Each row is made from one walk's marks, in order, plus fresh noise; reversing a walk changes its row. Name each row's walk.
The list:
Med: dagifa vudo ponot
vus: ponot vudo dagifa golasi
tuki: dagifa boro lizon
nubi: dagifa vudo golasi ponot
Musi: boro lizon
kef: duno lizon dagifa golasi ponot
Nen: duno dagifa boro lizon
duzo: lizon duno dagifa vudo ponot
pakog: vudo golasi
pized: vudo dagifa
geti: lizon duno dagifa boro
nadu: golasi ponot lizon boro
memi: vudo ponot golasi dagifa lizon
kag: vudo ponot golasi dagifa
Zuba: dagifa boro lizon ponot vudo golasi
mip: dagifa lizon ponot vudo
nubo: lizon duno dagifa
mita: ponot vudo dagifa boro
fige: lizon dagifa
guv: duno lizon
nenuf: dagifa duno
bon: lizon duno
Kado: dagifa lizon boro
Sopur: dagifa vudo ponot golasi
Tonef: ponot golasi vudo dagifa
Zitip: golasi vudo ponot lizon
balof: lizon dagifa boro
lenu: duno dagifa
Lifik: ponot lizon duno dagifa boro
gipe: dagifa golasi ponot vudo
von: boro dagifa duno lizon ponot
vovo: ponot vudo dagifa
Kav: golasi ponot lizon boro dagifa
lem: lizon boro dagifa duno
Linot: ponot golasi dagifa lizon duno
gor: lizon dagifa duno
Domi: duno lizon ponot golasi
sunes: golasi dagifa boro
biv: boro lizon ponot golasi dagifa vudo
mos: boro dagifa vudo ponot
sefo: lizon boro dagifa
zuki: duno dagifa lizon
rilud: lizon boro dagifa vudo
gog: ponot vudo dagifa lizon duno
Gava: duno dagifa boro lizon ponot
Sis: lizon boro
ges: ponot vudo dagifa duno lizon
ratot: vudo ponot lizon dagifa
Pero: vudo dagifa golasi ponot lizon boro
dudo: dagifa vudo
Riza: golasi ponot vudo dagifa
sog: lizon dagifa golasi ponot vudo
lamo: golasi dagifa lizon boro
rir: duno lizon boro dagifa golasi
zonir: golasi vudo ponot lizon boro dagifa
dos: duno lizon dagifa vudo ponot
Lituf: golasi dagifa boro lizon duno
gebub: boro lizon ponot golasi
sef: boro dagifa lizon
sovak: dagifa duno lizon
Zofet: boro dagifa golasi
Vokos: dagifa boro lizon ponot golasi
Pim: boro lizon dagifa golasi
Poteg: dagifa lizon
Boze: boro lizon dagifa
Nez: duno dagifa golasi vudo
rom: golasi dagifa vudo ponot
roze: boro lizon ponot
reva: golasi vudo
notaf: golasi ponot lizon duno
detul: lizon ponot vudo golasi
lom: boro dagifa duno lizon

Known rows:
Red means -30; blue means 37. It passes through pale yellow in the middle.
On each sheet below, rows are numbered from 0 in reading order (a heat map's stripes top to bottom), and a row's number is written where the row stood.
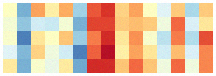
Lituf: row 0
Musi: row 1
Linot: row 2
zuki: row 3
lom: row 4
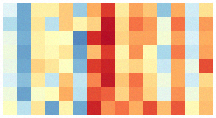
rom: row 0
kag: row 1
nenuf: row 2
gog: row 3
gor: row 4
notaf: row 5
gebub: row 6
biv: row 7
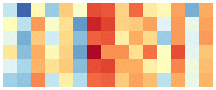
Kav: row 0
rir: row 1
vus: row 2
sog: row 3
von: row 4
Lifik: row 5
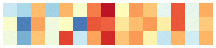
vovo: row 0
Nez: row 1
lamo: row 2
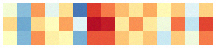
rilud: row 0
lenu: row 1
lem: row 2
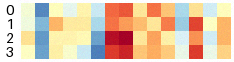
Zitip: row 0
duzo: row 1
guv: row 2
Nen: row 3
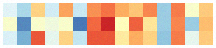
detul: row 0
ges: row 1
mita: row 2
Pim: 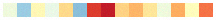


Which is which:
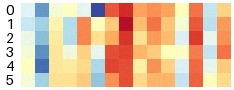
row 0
tuki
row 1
ratot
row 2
pized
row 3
sefo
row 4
Domi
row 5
mos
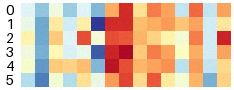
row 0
memi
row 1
dudo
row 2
fige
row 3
Poteg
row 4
Sopur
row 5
zonir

